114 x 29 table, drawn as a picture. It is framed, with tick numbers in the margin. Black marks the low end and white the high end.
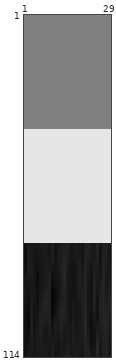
It is made of 3 by 1 panels. Panel 1,1: middling, flat. Panel 2,1: very high, flat. Panel 3,1: very low, streaked downward, faint in contrast.
